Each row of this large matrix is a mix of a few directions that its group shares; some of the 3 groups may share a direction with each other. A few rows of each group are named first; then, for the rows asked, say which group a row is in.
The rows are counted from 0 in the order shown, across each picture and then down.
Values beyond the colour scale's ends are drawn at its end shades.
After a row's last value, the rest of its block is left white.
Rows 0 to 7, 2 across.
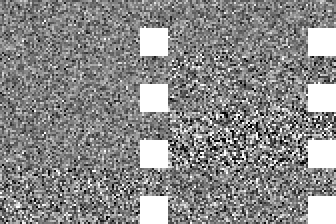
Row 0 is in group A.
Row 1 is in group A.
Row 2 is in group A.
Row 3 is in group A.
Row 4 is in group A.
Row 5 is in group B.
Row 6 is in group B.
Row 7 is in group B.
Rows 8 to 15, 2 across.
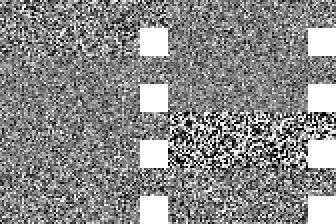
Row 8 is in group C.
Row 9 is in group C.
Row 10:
C
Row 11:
C
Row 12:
A
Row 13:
A
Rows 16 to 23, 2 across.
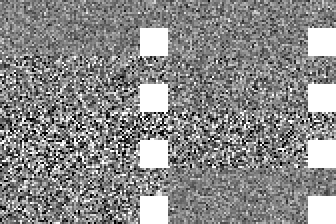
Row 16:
A
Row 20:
C
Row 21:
C
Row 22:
A
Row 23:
A
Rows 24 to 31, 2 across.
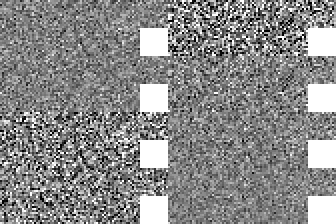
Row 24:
C
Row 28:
C
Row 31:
C
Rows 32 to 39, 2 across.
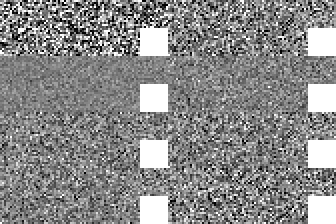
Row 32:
A
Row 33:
C
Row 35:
B
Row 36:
B
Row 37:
C
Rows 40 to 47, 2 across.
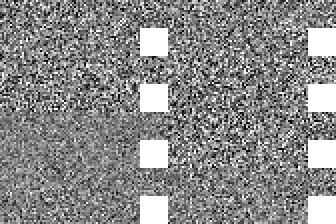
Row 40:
C
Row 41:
C
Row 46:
B
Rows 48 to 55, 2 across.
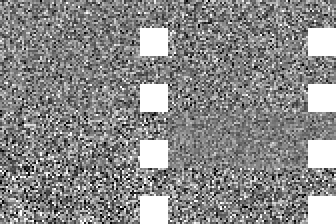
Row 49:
B
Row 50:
A
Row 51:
A
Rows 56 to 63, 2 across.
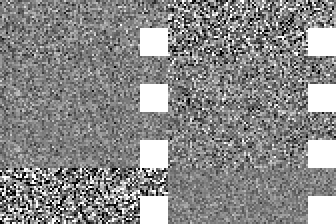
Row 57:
C
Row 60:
B
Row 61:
C
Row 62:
C
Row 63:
B
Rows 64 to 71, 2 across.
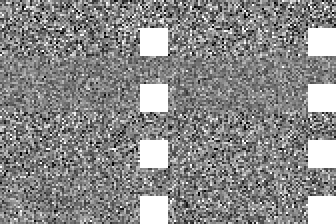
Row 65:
C
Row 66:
A
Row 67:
B
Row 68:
C
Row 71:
B
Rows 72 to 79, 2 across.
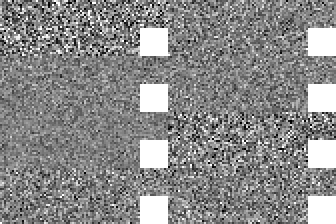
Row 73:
C
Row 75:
A
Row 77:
C
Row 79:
B
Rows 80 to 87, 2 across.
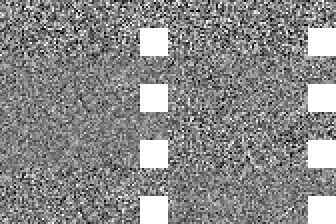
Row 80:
C
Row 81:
A
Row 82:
C
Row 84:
A
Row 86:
C
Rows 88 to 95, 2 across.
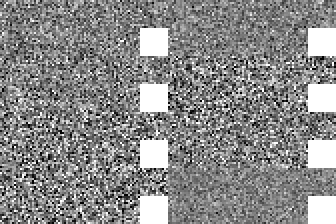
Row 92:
A
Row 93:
A
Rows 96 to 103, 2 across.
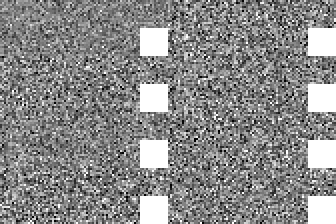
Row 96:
B
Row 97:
B
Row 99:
B
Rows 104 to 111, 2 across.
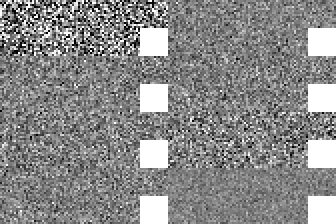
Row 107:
B
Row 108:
B
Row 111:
A
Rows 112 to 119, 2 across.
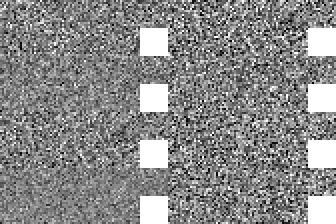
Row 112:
B
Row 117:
A
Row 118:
C
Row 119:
A
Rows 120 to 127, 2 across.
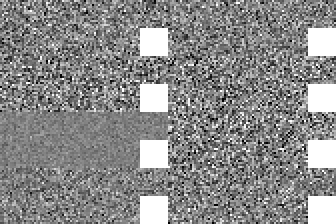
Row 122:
A
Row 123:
B
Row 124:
B
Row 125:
C
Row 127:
C
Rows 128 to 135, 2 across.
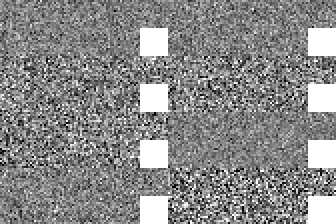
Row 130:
A
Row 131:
B
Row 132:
A
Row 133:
C
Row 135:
B
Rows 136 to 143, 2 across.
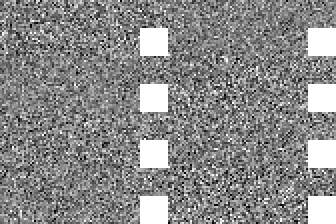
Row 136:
B
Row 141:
C
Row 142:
B
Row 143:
C
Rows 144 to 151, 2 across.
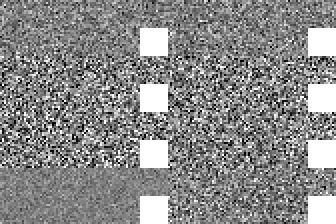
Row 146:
A
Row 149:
C
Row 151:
A
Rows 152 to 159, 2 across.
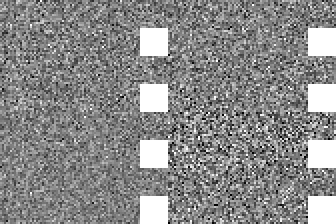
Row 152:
B
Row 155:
A
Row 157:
B
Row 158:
B
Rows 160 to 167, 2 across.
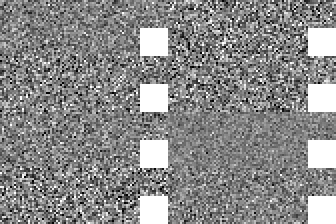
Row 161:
B
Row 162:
C
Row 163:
A
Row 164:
A
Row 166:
C
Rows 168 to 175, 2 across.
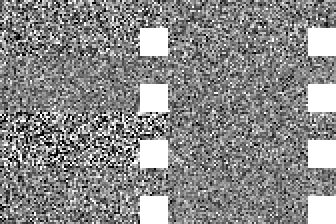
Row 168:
B
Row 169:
A
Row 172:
B
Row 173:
A
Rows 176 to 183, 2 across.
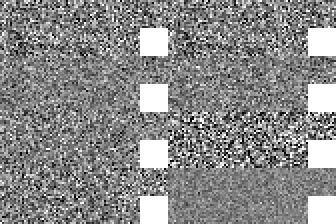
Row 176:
B
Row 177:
B
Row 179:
A
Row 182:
C
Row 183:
B
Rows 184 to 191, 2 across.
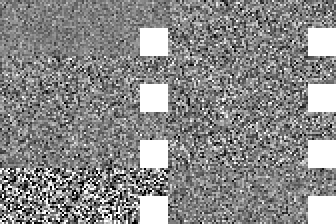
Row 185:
B
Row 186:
B
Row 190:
A
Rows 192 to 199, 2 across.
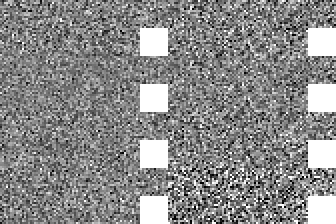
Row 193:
C
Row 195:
C
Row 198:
A
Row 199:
C
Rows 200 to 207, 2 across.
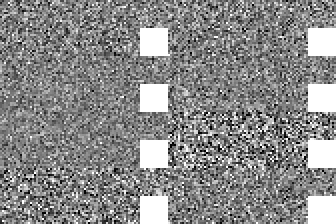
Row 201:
C
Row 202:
B
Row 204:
B
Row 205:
B
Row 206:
A
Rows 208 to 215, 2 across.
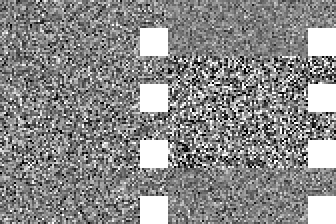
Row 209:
C
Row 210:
B
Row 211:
C
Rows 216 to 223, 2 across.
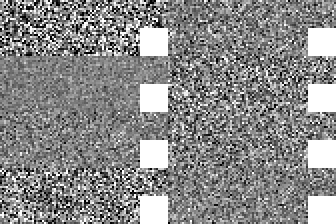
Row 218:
A
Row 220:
C
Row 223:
C
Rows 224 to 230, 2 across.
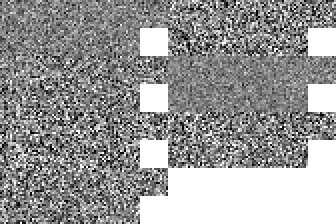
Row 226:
B
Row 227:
C
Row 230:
B
